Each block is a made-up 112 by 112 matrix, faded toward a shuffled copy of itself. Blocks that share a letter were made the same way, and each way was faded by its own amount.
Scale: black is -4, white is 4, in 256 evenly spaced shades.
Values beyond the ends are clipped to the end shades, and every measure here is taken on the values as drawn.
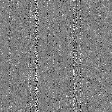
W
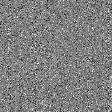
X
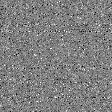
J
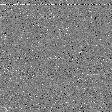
J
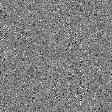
X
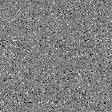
J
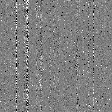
W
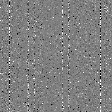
W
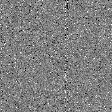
X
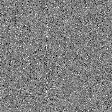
X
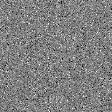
X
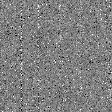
X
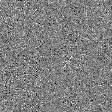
X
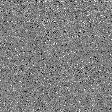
J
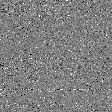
J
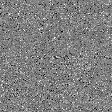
J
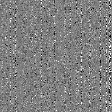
W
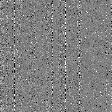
W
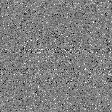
J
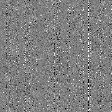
W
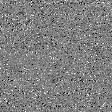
J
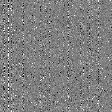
W
